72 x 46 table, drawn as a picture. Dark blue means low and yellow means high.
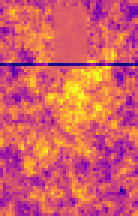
An odd patch, calmer than its surroundings, sits in the top middle. There is no overall slope. The field is mottled with small blotches. The centre is the ninth with the highest average. Row 22 differs from the rows beside it.
